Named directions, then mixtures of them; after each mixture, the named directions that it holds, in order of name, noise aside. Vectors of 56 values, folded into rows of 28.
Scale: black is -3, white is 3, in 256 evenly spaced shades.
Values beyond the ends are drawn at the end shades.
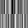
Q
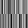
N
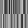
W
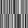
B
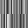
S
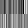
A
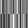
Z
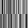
N, Z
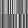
B, N, W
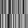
A, N, S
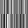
S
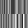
Q, W, Z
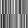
B, Q, Z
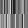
Q, S, W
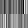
A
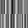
Q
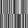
B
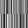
S, Z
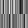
B, N, W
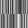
B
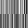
A, B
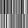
A, S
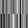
Z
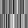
A, B, Z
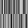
N, W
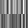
A, S, W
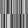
S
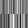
B, Z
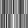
A, S, Z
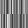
S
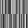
B, N, Q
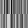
Q, S, W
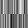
A, N, Z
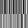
A, W
